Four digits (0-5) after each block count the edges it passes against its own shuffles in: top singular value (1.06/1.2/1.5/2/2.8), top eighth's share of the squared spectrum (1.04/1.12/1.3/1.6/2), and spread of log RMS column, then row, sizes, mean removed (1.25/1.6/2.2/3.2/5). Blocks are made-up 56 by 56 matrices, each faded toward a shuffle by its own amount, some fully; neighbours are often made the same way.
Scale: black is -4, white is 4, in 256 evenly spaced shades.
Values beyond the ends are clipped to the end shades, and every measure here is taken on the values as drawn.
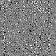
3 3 2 1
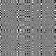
5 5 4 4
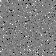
0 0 0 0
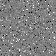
0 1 0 0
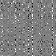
4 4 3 2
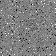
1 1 0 0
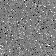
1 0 0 0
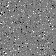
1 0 0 0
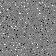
0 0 0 0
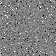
1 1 0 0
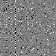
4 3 2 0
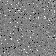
1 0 0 0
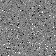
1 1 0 0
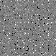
3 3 1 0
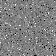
0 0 0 0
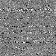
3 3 0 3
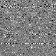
3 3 0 3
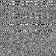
3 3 0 3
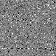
2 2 0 1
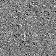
2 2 0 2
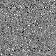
1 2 0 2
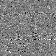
2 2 0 2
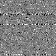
3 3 0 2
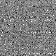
2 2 0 2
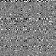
4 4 2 3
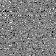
3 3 1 2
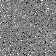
2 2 0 1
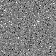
0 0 0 0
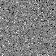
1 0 0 0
